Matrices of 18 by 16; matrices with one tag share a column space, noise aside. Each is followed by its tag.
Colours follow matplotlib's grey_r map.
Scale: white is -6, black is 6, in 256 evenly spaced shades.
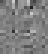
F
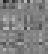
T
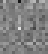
T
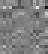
F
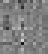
T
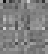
T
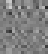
F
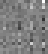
T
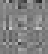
T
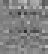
F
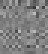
F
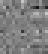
F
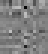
F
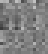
T
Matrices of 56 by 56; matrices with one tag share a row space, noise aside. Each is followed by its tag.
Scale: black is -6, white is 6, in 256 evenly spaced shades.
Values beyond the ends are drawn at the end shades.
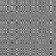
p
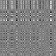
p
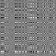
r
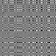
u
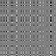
p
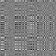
r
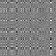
p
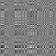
r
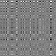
p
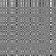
p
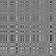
p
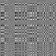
r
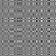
u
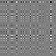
p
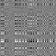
r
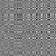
u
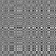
u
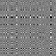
p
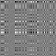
r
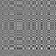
u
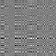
r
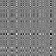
p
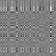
p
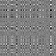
p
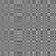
u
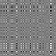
p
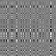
p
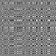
u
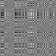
r
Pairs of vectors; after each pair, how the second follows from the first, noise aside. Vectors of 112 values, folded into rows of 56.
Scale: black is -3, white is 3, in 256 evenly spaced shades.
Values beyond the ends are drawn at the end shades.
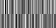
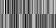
sign-scrambled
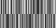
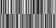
copied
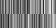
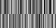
sign-scrambled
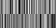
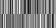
sign-scrambled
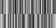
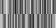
copied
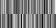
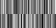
copied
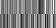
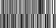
copied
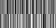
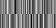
sign-scrambled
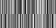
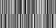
copied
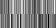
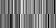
sign-scrambled
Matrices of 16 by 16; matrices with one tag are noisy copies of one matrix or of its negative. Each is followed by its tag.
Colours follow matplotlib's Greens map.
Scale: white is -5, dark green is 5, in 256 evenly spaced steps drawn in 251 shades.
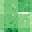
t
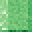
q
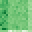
q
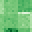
t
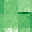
t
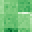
t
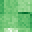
t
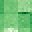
t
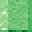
q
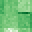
t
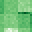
t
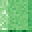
q
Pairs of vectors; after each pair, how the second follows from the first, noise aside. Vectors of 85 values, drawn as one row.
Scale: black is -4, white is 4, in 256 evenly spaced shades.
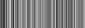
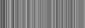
shrunk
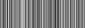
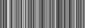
sign-scrambled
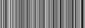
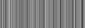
shrunk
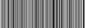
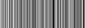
sign-scrambled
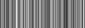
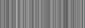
shrunk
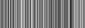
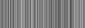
shrunk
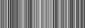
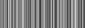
sign-scrambled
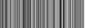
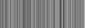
shrunk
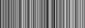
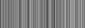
shrunk
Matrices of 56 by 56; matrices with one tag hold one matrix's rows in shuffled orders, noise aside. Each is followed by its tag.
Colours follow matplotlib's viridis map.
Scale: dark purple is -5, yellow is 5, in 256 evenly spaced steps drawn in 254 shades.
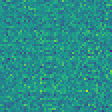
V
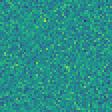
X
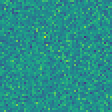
X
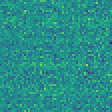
V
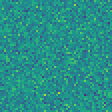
X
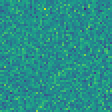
X
